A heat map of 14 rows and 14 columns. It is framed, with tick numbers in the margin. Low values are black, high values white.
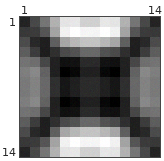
Mirror symmetry: left to right and top to bottom. Average level on the scale: 40%. Stripes: none. Odd rows or columns: none. Calmest part: centre. Slope: none.
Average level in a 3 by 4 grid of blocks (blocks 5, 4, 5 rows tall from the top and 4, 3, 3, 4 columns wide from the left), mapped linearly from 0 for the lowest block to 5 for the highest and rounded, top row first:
2552 | 3003 | 2552
